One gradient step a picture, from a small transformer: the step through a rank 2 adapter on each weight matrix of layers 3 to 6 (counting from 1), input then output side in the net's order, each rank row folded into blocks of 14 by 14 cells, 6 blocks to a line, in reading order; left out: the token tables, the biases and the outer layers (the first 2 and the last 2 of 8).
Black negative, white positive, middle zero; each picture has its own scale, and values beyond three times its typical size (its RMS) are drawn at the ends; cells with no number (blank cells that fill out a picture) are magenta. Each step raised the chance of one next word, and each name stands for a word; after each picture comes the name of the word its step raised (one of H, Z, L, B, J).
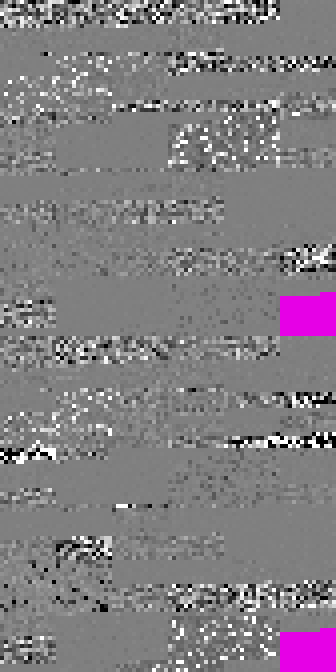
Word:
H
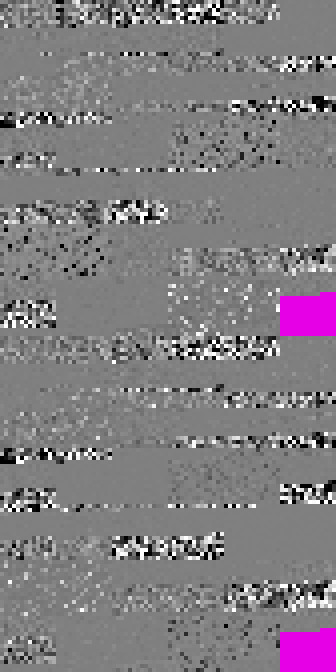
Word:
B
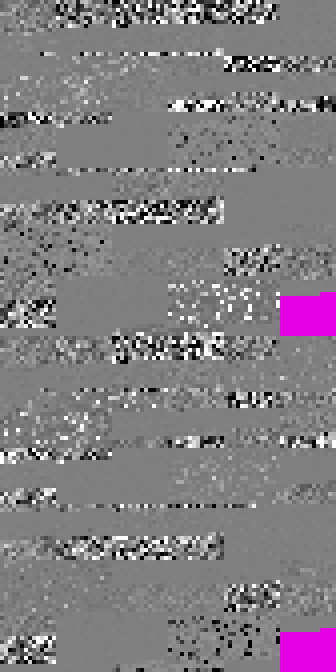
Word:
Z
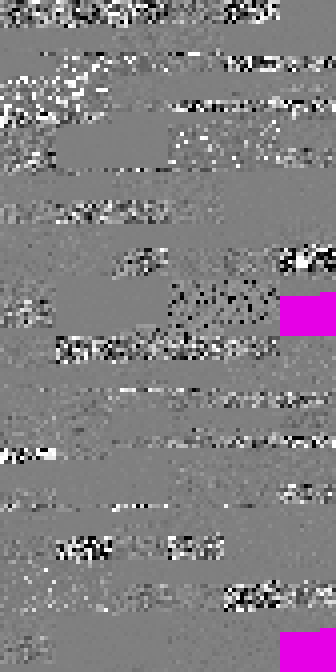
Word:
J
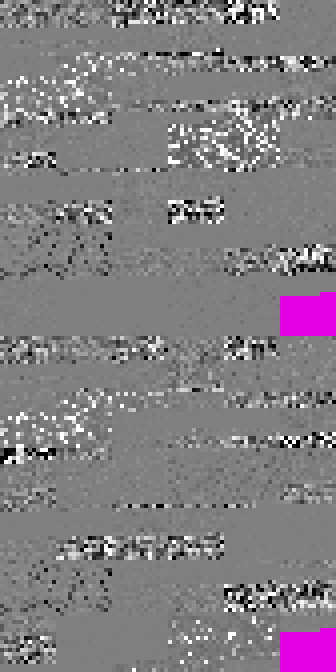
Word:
H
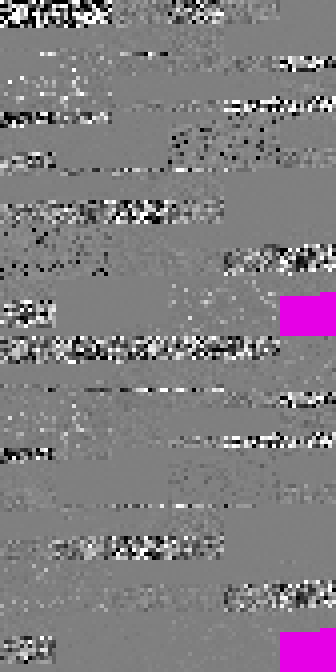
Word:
B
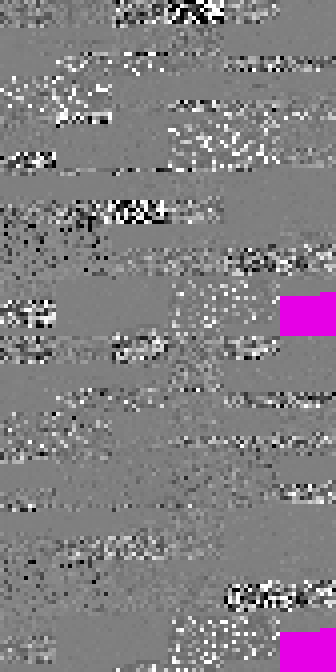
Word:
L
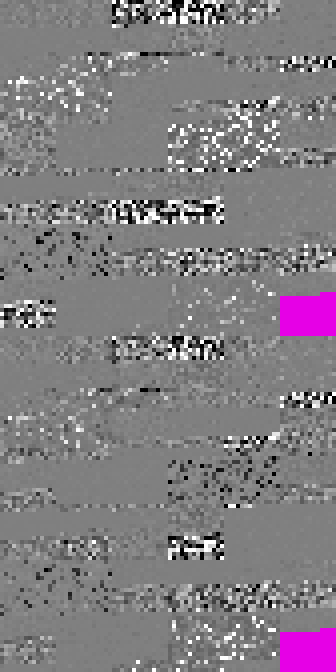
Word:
L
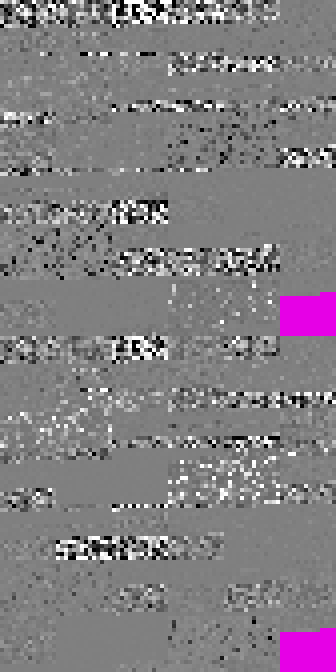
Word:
Z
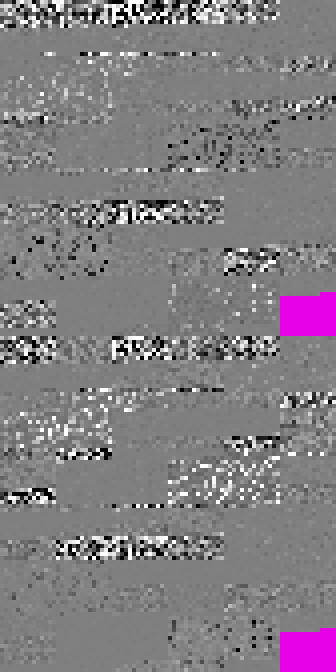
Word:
Z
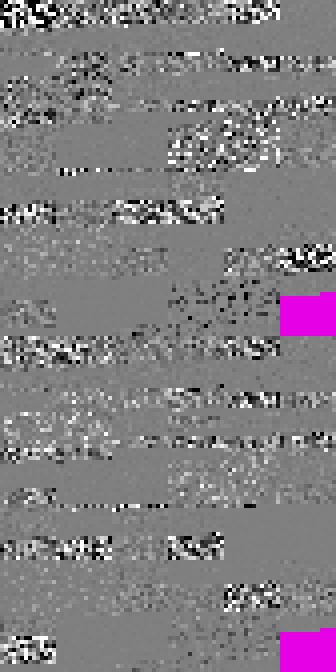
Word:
H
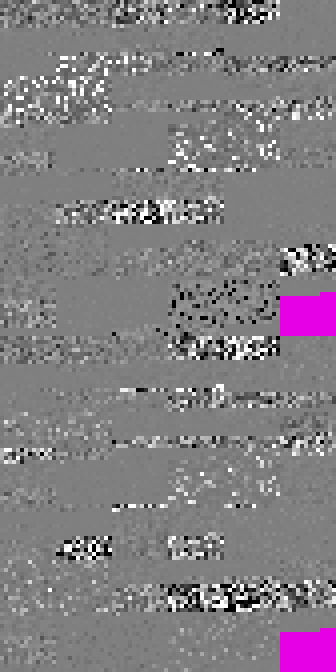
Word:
J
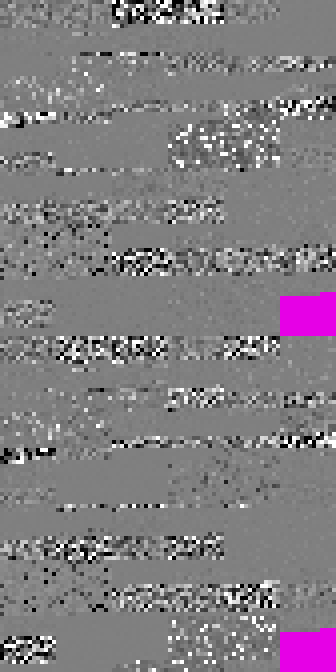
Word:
H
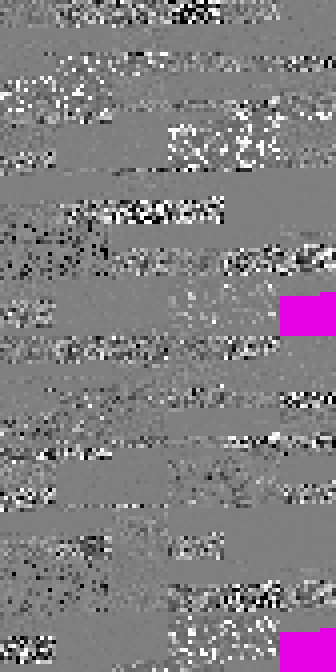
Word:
L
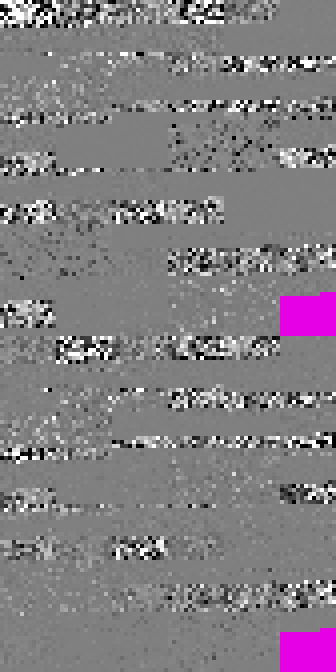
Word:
B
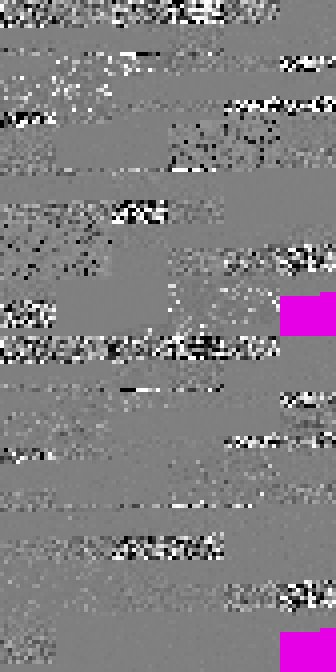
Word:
B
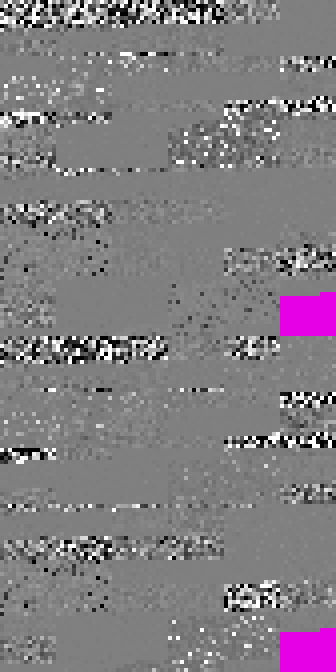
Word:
H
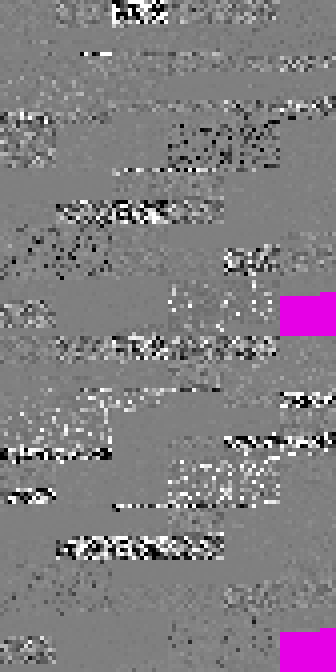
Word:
Z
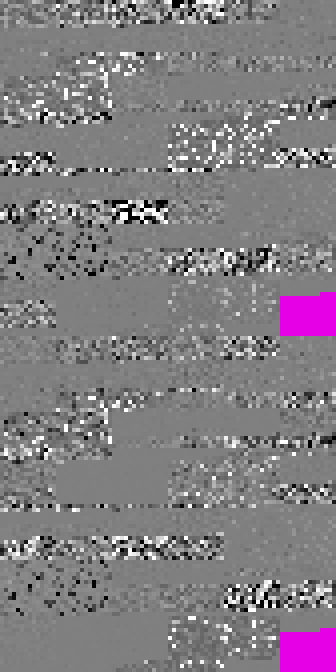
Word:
L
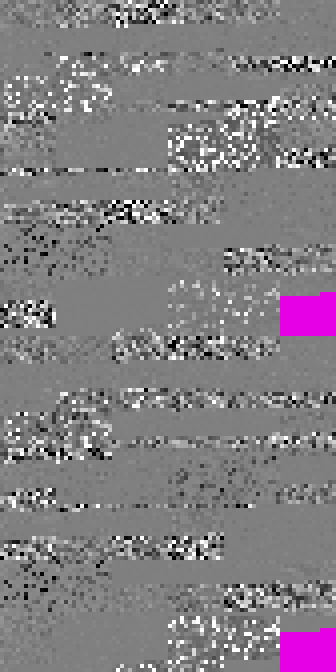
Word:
L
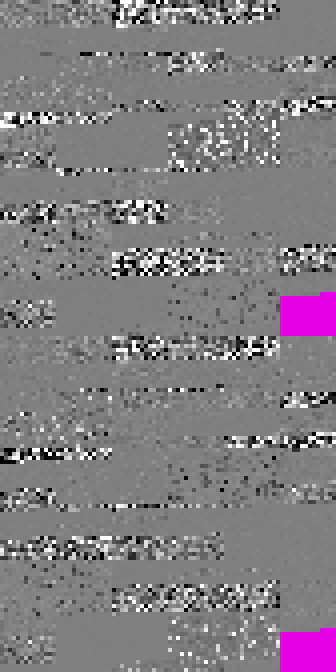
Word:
H
